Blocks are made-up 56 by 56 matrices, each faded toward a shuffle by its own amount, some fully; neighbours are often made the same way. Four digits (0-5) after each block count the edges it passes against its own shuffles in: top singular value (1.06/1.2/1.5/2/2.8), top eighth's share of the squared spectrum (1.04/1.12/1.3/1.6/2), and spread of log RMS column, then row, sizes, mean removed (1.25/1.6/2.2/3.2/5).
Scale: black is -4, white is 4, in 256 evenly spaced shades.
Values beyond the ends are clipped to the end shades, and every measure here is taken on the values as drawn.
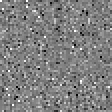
2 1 0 0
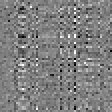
5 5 3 2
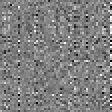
4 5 3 2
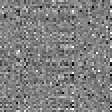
4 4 2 1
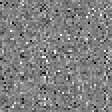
3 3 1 1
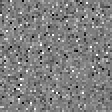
2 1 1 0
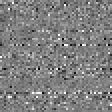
2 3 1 3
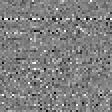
3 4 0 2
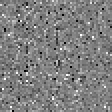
1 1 0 0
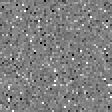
0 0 0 0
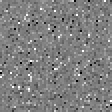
0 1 0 0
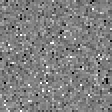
0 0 0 0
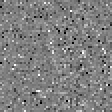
1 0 0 0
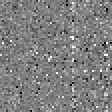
1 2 2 0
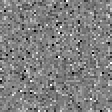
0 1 1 0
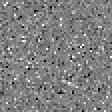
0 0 0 0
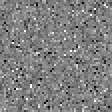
1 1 1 0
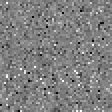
0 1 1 0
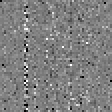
3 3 2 0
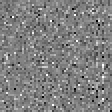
1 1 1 0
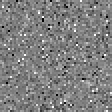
0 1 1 0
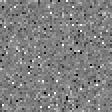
0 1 0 0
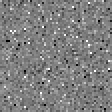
1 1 0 0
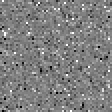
0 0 0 0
